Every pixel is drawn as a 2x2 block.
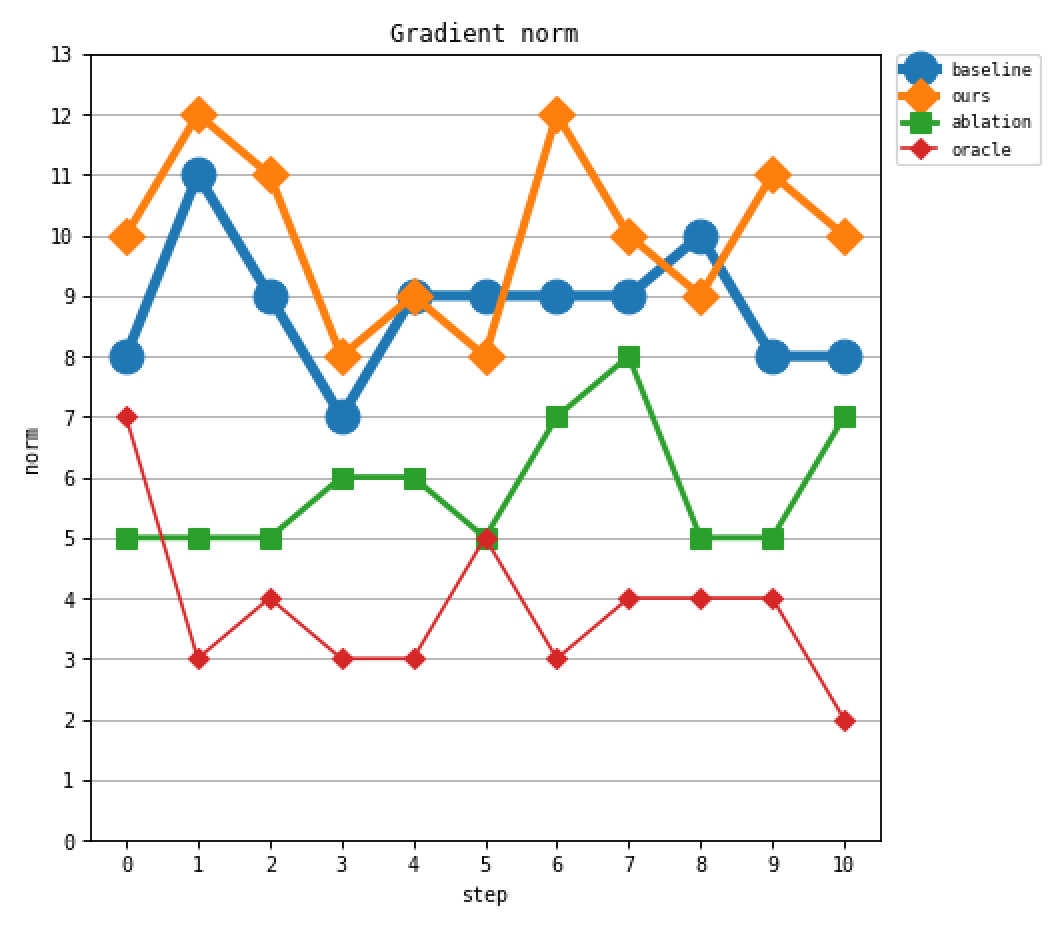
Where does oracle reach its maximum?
0
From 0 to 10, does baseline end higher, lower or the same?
the same
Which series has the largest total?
ours
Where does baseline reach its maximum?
1
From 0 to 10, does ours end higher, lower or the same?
the same
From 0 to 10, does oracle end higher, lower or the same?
lower
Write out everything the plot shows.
Title: Gradient norm
x-axis: step, ticks 0 1 2 3 4 5 6 7 8 9 10
y-axis: norm, ticks 0 1 2 3 4 5 6 7 8 9 10 11 12 13
Legend: baseline, ours, ablation, oracle
Values:
baseline: 8 11 9 7 9 9 9 9 10 8 8
ours: 10 12 11 8 9 8 12 10 9 11 10
ablation: 5 5 5 6 6 5 7 8 5 5 7
oracle: 7 3 4 3 3 5 3 4 4 4 2
